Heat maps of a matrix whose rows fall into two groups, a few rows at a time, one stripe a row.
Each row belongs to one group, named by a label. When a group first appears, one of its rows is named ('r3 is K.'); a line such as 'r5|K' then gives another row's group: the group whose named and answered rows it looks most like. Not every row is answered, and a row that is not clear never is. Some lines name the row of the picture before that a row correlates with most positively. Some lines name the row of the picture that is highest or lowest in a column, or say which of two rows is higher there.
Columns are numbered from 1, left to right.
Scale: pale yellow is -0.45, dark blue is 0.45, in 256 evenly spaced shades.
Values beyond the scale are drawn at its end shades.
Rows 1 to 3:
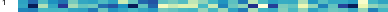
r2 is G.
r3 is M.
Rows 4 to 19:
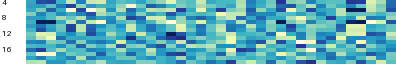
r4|G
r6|G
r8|M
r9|G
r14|M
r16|M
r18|M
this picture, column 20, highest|6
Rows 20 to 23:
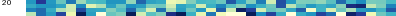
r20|G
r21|G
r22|M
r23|G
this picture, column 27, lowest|23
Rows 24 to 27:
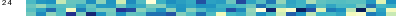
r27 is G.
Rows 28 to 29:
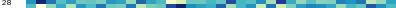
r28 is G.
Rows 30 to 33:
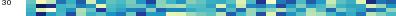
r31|G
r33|G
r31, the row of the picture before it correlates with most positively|28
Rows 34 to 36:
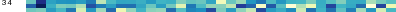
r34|G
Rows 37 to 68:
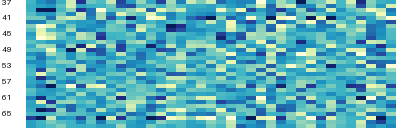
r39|G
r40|M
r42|M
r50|M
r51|G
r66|M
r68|M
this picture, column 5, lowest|58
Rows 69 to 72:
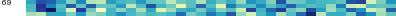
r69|G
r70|G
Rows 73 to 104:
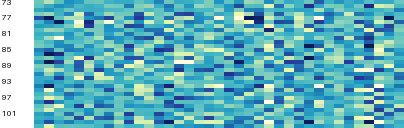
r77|M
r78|G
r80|M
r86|G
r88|G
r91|G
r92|G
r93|G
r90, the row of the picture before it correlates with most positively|70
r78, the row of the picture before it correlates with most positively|71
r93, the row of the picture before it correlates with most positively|69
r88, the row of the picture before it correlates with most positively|70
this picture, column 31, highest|82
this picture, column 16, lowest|88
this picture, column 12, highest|82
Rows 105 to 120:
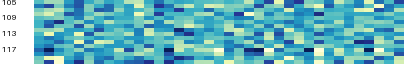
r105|M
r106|M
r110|G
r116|G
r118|M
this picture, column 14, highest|117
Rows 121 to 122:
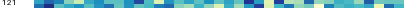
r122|M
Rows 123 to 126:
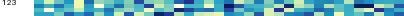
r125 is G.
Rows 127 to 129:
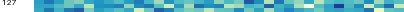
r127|M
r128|M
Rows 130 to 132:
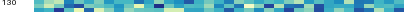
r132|G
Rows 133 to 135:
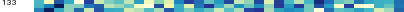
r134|G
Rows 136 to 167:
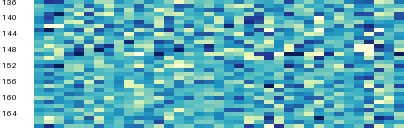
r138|M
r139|G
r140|M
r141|M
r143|M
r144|M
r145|G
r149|M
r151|G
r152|G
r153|M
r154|G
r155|G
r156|M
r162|M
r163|G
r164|M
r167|M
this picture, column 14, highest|143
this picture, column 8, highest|147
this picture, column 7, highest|148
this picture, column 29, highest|165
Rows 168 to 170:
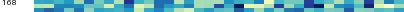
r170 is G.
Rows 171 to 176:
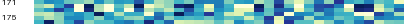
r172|G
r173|G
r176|G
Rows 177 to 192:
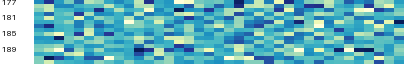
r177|G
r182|M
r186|G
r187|G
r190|M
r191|G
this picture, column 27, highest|182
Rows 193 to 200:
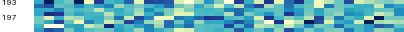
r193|G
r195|G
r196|G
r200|G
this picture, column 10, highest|198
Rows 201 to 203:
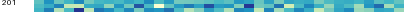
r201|G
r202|M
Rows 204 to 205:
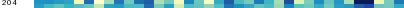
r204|G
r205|G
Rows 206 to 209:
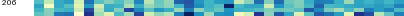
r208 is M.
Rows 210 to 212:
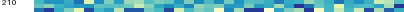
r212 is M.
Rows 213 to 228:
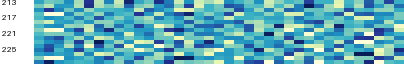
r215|G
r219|M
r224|M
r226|G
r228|M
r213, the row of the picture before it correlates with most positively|212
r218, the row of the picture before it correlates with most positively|211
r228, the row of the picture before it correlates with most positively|212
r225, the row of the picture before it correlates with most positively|211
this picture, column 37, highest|225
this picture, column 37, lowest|219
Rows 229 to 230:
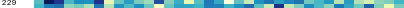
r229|G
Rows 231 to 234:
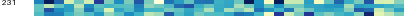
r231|M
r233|G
